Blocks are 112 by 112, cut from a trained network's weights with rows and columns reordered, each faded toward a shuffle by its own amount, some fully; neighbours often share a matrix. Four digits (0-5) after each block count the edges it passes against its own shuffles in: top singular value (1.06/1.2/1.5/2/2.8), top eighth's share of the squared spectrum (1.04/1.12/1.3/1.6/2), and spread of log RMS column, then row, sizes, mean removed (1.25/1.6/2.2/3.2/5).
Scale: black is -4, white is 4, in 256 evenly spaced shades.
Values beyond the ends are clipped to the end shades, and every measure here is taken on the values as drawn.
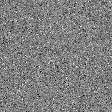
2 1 0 0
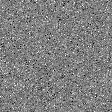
0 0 0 0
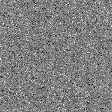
0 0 0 0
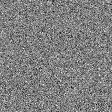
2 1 0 0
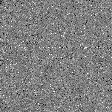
1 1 0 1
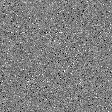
1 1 0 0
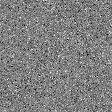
0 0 0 0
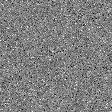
0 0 0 0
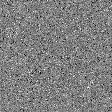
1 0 0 0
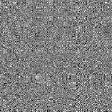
4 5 3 3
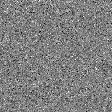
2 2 0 1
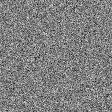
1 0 0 0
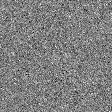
2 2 0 0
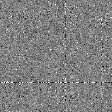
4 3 2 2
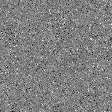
0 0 0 0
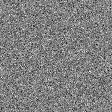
1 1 0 0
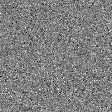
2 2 0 1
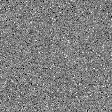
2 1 0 1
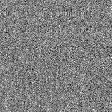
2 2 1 0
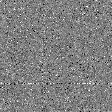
2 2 1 1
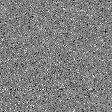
2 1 0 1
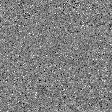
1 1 0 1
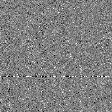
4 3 2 1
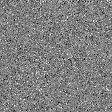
2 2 0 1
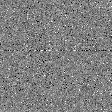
2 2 1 1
